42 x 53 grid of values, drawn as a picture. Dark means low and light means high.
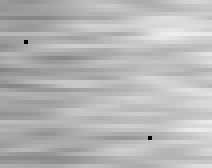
The grain runs across in streaks. The field climbs toward the right. There are two isolated cells, each far lower than the cells round it. On average the colour sits 70% of the way up the scale.
